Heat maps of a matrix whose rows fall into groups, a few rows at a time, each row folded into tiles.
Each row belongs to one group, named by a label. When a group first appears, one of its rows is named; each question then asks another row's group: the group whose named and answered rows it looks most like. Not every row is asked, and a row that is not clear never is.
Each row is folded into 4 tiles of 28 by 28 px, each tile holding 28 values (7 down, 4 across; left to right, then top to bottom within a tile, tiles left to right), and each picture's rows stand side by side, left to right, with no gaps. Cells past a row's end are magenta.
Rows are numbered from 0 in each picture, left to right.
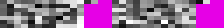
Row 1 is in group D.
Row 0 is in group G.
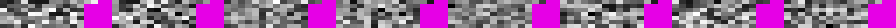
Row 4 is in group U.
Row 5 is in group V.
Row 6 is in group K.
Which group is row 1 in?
K
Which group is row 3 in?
K
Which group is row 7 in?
G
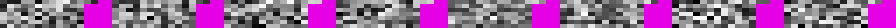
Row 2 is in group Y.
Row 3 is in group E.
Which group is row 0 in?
U
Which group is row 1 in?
U
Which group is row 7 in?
Y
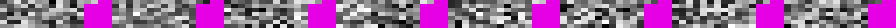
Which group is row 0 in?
E
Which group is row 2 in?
D
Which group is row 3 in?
V
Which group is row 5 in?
U
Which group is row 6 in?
G
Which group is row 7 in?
K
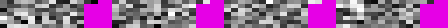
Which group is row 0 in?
K
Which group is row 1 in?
G
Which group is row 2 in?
Y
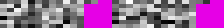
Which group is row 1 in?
V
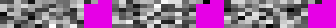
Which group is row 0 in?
Y
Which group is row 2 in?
U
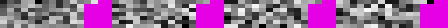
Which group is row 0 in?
D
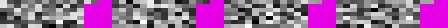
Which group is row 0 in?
V
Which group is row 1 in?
K
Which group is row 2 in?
G
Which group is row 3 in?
D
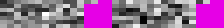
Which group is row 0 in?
E
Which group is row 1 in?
G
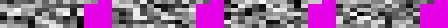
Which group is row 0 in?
Y
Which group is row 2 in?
E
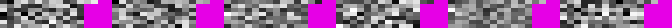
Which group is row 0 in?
E
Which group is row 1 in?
D
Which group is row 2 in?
U
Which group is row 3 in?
Y
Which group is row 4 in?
Y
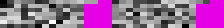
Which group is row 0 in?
D
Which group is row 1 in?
U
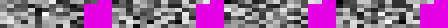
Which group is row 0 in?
K
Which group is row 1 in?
D
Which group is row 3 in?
D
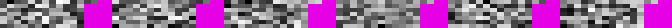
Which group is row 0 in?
U
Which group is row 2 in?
D
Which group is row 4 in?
V
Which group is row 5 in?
G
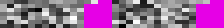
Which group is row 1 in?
E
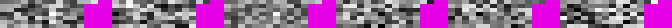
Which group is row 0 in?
E
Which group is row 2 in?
E
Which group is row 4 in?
V
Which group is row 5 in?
G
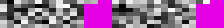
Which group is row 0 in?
E
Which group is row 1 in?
G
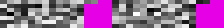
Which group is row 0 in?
G
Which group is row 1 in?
K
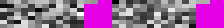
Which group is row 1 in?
Y
